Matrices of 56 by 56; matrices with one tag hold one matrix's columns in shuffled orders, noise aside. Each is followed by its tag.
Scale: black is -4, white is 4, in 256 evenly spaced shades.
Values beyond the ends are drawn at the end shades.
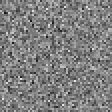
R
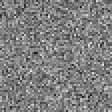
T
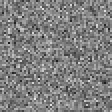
R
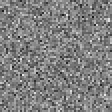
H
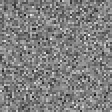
T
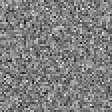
R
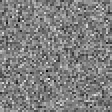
R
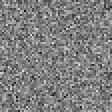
T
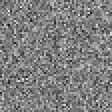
R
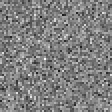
H
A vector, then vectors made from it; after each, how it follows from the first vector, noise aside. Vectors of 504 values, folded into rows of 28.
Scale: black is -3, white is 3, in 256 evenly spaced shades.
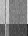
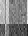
copied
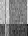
copied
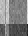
copied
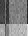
negated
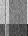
copied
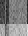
negated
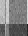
copied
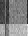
negated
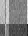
copied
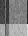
negated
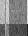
copied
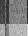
negated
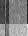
negated
